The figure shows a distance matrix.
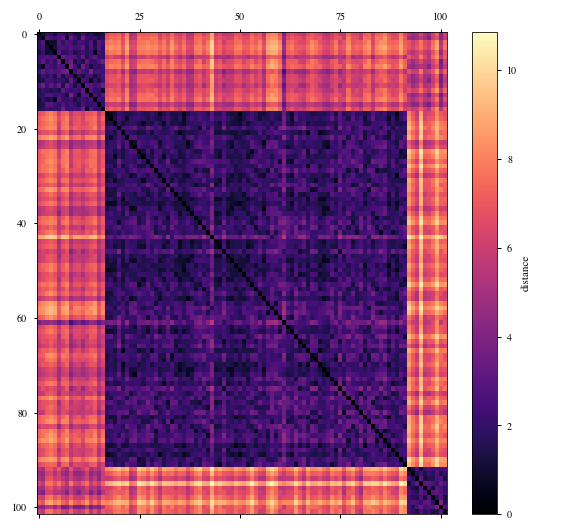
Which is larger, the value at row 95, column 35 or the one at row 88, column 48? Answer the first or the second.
the first
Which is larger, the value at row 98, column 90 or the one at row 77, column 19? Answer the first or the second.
the first
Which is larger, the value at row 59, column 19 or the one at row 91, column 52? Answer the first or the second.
the first
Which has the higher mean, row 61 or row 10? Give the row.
10
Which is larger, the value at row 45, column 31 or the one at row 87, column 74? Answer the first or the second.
the second
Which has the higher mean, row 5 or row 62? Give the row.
5
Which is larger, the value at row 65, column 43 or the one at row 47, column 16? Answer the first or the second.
the second
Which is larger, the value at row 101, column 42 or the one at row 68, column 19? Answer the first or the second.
the first
